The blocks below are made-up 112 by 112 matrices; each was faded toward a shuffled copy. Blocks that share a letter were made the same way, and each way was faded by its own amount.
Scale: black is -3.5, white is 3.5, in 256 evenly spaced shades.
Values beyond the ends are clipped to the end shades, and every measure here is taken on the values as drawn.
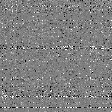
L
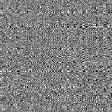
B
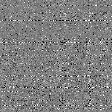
L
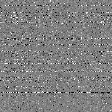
L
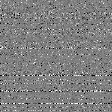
L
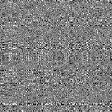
B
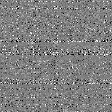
L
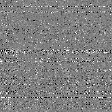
L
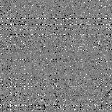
L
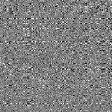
B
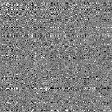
B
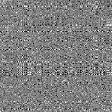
B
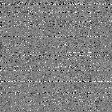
L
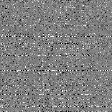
L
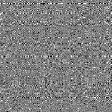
B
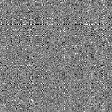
B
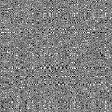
B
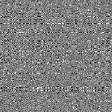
B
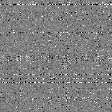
L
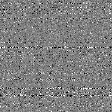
L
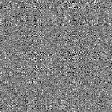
B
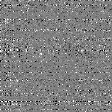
L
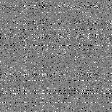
L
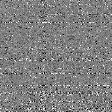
L
